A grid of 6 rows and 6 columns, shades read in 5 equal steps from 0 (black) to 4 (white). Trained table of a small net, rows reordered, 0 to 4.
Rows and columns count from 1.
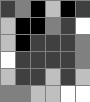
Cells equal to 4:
4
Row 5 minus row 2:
0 1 1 1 0 -1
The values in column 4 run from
1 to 3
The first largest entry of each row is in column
4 6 1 1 1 5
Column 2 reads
2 0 0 1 1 2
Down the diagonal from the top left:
1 0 1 1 1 4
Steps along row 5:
down same up down up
